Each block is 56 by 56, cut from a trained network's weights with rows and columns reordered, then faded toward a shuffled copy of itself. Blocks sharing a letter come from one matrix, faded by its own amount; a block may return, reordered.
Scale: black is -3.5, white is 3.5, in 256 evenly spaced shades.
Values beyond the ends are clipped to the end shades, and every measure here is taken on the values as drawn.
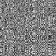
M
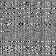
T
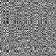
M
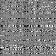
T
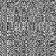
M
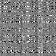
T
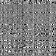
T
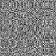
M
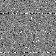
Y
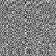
M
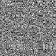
Y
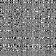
T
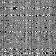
T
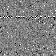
Y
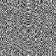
M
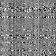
T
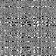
T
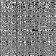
T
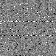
Y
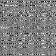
T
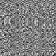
M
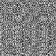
M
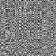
M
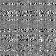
T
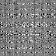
T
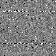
Y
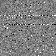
Y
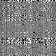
T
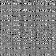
T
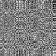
M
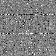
Y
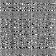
T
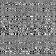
T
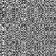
M
